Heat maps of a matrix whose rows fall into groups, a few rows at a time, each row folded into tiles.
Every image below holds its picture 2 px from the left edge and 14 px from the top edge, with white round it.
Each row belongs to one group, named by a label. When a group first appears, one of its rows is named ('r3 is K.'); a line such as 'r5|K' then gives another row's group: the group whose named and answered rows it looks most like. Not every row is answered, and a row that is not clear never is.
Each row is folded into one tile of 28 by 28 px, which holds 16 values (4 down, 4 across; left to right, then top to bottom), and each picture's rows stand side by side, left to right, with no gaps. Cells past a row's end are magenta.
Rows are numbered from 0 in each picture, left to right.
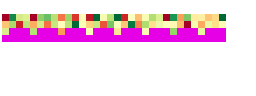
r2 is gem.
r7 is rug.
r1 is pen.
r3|pen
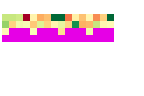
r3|rug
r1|rug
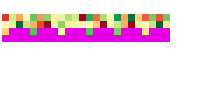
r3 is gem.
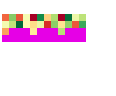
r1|pen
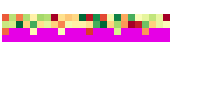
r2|rug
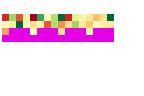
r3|rug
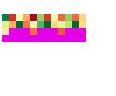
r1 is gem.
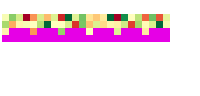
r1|gem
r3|rug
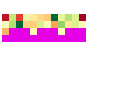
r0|gem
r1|rug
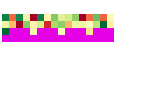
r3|gem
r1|pen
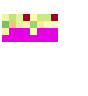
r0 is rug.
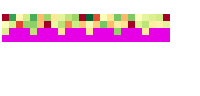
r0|pen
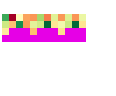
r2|gem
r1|gem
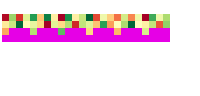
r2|pen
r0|gem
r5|pen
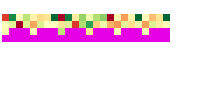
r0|pen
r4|rug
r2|pen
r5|rug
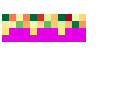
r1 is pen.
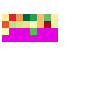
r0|rug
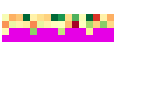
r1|rug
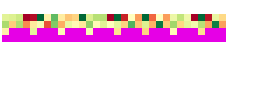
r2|rug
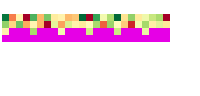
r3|pen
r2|rug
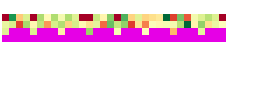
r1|pen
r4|pen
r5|rug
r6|gem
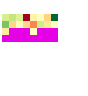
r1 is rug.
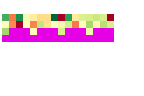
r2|pen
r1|rug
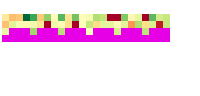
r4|pen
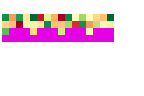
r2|pen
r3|rug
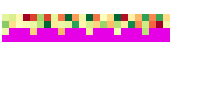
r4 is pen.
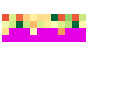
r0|gem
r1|rug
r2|gem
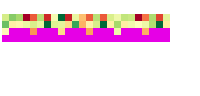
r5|gem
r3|gem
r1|gem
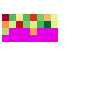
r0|pen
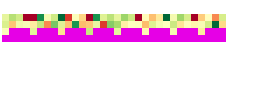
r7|gem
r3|pen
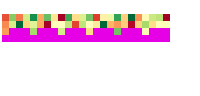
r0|gem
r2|pen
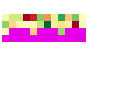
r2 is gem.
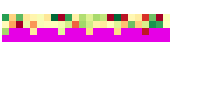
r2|pen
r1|rug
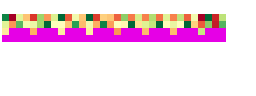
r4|gem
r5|gem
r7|pen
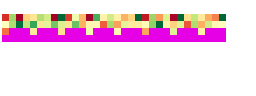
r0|gem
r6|pen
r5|gem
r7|rug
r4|rug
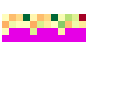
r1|rug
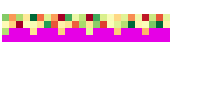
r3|pen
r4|gem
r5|gem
